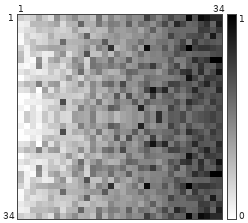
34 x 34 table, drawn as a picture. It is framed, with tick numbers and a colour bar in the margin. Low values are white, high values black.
Slope: up to the right. Grain: fine. Mirror symmetry: top to bottom. Stripes: none.
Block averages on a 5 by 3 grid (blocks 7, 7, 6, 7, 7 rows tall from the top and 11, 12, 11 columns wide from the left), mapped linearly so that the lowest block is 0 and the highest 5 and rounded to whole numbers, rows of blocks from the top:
135 | 035 | 035 | 035 | 135
